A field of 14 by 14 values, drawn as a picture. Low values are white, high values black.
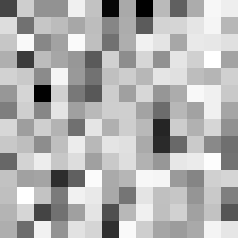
Neither half mirrors the other. Overall the values sit about 30% of the way up the scale. The ninth with the lowest average is the top right. The ninth with the highest average is the top middle.
